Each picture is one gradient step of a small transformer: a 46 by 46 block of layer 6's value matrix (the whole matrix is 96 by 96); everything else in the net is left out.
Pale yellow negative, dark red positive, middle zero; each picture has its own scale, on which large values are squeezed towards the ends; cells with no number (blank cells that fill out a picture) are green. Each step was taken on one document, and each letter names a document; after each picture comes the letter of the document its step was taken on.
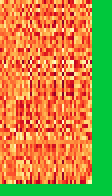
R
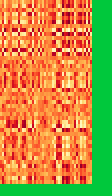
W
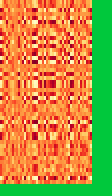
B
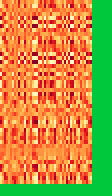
B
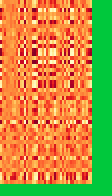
B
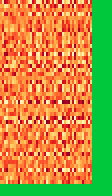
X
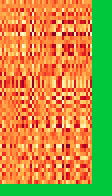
W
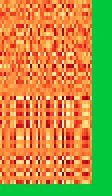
R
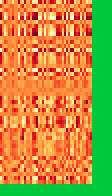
B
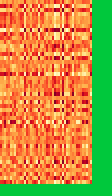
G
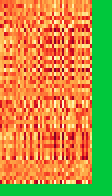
G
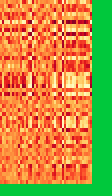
W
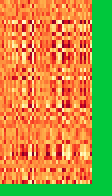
W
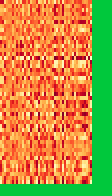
R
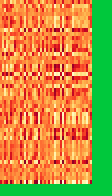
G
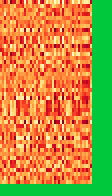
G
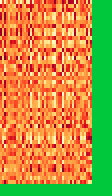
R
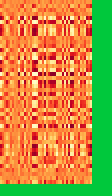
B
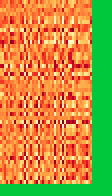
G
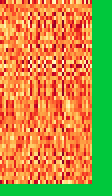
R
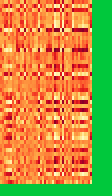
G
